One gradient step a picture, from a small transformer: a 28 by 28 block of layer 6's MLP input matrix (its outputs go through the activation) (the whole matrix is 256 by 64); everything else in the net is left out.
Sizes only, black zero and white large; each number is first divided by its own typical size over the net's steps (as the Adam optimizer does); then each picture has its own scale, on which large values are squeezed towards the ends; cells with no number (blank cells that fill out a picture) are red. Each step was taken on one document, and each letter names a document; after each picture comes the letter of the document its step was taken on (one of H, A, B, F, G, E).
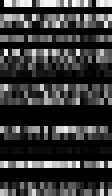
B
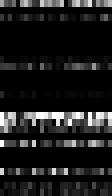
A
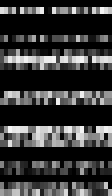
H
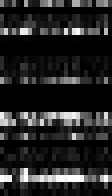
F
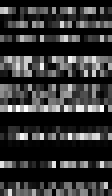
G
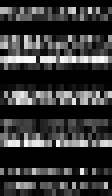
H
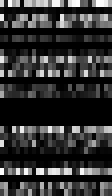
A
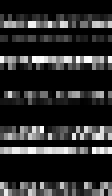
A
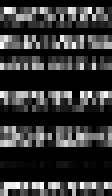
G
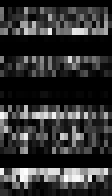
F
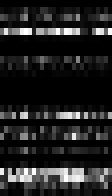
F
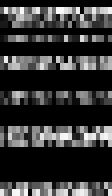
H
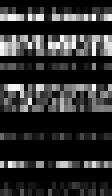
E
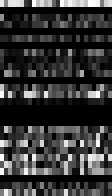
A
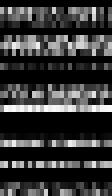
G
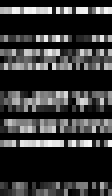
H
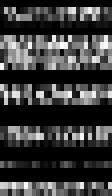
G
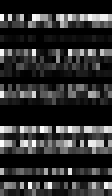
A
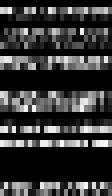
H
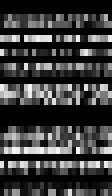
B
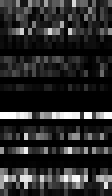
F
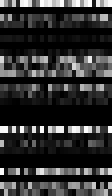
A
